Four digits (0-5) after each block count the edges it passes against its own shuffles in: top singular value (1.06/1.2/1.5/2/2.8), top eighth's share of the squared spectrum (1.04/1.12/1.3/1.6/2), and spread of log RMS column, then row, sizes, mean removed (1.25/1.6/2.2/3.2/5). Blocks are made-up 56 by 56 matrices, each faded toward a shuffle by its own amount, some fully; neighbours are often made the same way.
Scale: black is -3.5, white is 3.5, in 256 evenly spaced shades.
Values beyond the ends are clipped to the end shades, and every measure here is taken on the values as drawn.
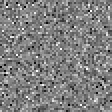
0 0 0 0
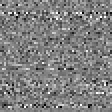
2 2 0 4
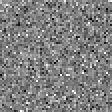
0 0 0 0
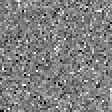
0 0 0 0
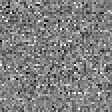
1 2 0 3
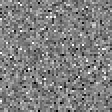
0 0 0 0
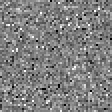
0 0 0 0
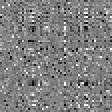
4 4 2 2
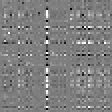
5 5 3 3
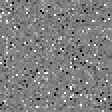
1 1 0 0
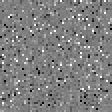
1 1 0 0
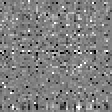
4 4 2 2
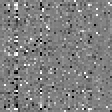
4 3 2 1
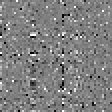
4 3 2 1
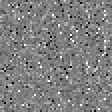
2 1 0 0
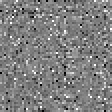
3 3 1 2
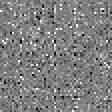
3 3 1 1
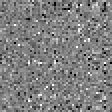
3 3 1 1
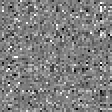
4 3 2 2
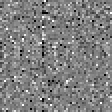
3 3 1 1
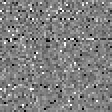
3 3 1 2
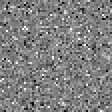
2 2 0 0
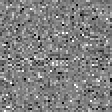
3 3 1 1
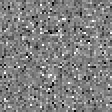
2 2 1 0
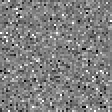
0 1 0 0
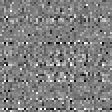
4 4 2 3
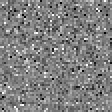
1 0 0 0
